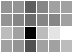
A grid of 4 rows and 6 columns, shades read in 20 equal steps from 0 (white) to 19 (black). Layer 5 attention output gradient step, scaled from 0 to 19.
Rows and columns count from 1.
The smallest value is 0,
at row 3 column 6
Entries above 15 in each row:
0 0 1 0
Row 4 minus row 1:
-1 0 1 -2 0 -2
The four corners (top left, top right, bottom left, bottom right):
8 7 7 5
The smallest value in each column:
5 7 11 5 2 0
